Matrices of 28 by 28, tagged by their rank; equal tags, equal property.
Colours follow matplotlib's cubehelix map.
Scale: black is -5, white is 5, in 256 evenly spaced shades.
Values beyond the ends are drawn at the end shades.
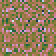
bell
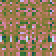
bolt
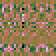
bolt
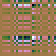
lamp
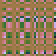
lamp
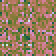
bell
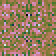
bell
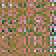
bolt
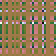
lamp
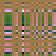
lamp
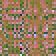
bolt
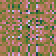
bolt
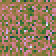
bell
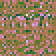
bell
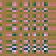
lamp
